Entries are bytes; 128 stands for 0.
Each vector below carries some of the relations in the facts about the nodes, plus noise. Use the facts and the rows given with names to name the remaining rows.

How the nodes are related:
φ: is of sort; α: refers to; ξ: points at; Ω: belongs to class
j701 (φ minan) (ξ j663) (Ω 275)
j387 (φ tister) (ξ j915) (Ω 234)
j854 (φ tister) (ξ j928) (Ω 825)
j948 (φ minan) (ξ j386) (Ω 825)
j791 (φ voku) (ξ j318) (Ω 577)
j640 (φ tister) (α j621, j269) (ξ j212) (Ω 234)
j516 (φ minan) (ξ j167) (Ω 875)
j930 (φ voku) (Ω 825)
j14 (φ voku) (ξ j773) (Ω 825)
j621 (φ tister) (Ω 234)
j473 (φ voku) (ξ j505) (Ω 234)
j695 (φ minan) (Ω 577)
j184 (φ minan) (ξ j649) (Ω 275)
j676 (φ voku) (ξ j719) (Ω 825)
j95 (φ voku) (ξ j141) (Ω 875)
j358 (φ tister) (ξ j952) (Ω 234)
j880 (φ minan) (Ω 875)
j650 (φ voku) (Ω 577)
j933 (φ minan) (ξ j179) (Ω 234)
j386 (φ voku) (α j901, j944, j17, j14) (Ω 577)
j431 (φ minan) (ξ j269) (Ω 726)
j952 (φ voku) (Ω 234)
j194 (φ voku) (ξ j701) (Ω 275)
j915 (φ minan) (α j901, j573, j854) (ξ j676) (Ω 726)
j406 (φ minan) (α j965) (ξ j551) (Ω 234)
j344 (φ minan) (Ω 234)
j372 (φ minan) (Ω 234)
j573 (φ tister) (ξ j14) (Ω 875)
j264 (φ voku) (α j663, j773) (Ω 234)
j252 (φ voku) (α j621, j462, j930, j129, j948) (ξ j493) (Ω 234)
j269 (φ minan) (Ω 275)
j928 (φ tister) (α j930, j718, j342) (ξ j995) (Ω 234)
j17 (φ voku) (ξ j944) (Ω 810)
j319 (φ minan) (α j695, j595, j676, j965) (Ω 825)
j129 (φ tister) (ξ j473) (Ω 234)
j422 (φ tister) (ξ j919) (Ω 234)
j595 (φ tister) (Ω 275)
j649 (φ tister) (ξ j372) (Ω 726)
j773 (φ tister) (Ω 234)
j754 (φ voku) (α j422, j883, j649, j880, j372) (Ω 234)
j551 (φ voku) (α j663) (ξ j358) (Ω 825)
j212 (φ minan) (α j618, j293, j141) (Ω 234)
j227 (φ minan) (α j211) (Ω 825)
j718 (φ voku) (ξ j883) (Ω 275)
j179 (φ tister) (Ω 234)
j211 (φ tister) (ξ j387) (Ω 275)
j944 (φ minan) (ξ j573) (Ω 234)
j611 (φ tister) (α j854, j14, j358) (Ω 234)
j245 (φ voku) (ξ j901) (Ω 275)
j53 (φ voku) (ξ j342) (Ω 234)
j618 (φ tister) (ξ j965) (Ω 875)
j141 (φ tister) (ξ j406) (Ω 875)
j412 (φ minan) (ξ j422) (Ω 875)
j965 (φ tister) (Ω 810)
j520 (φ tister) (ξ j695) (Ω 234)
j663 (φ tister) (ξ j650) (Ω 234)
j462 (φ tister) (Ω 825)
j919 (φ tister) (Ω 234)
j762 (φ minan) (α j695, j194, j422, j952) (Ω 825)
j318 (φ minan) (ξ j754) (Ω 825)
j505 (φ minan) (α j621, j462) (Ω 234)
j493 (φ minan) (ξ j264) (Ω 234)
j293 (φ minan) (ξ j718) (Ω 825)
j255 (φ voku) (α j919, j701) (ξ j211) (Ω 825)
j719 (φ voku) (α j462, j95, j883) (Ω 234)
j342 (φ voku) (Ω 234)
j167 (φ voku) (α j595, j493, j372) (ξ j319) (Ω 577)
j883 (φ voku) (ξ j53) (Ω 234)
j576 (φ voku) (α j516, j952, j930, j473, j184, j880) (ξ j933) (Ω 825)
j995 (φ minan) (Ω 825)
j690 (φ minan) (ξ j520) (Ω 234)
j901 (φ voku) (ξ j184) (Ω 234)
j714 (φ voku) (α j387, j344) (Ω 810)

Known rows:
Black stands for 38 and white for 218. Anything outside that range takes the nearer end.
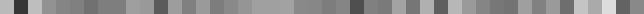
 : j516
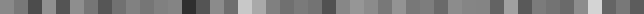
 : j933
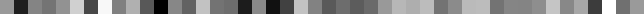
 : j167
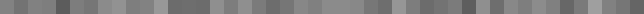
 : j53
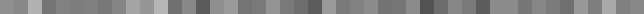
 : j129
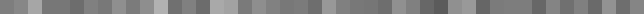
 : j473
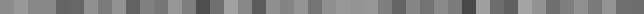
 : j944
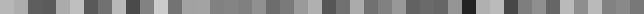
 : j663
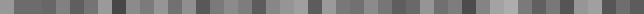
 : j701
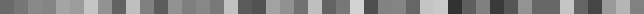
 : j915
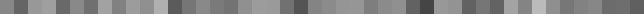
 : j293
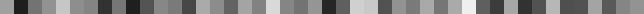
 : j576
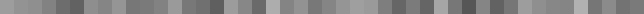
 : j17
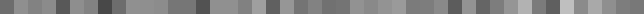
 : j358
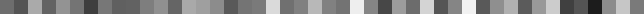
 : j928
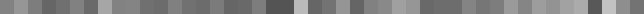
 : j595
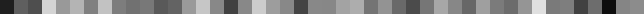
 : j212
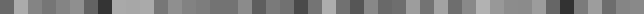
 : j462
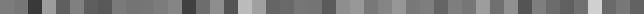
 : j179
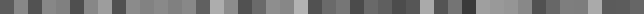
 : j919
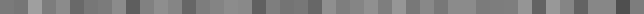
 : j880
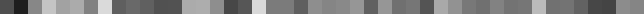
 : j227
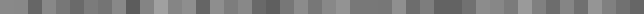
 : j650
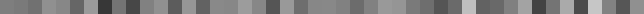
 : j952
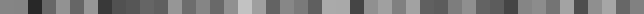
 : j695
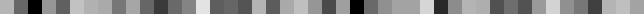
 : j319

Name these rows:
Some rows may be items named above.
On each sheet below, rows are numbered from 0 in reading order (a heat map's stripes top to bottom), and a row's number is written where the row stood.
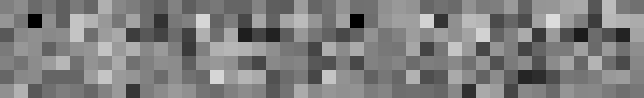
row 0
j595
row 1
j319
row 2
j754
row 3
j431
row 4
j422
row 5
j269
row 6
j773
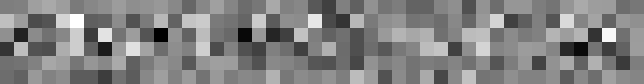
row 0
j412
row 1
j551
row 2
j167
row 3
j719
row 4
j422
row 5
j930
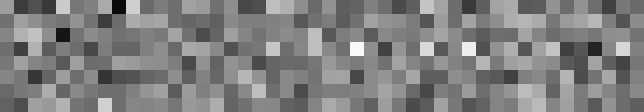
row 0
j255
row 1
j95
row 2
j901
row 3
j928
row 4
j883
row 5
j695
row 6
j141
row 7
j211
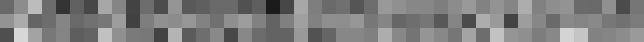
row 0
j372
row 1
j773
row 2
j493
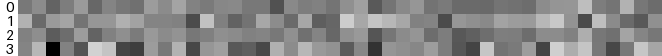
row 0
j676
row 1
j618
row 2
j676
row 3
j406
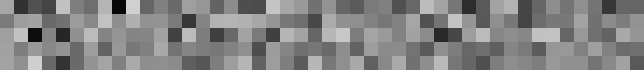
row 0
j255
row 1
j431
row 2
j965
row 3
j194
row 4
j854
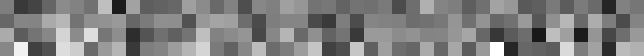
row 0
j714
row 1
j422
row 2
j762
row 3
j264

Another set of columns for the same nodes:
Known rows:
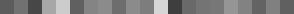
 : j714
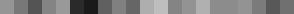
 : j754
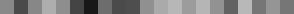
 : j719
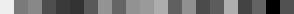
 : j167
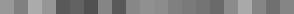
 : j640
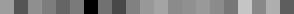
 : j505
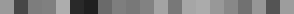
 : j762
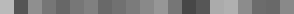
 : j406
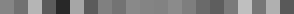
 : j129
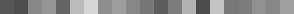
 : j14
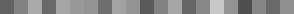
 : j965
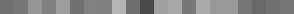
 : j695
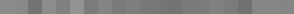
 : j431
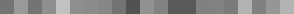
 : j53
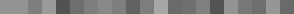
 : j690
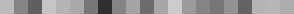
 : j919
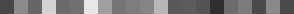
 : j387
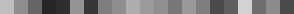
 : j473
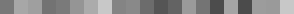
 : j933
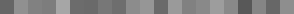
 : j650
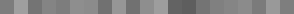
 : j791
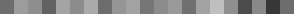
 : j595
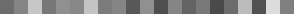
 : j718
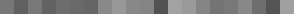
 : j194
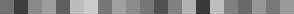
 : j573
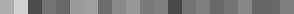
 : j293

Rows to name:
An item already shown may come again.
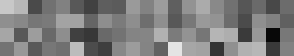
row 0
j212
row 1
j995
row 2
j319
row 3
j422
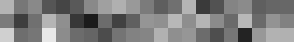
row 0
j516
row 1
j719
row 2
j255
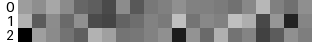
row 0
j640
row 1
j319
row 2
j663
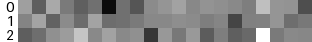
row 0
j505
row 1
j412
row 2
j883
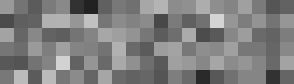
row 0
j754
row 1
j358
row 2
j516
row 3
j695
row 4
j952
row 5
j211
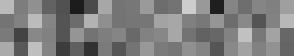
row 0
j576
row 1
j676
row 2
j95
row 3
j252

